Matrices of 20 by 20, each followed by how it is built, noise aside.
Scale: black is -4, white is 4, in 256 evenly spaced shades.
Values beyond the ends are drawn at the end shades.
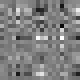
low rank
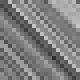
Toeplitz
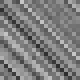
Toeplitz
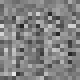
low rank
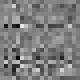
low rank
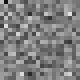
low rank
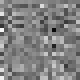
low rank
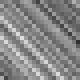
Toeplitz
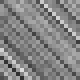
Toeplitz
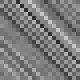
Toeplitz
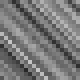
Toeplitz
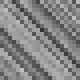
Toeplitz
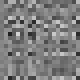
low rank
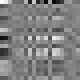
low rank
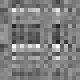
low rank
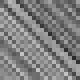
Toeplitz
